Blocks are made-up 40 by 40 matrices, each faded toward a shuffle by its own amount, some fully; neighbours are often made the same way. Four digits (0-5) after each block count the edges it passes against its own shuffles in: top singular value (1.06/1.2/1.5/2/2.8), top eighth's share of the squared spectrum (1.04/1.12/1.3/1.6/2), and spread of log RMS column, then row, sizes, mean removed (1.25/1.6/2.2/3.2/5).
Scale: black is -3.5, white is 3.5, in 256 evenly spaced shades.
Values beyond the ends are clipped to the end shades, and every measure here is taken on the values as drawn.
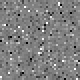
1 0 0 0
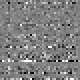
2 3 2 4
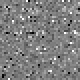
1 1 0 0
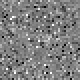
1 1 0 0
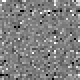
2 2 1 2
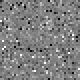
0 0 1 0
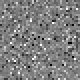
1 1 0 0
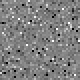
0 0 0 0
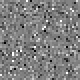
1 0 0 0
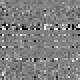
3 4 2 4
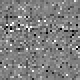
2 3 1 2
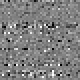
2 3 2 3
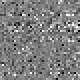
2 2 1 3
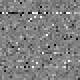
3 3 0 2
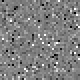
0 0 0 0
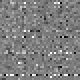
3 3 1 2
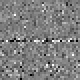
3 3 0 2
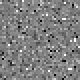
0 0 0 0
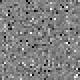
0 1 0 0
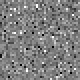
1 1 0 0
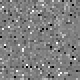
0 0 0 0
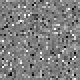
0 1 0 0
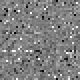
2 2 0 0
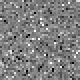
1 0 0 0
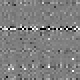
4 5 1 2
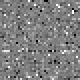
2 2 0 1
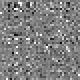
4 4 2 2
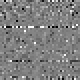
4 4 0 2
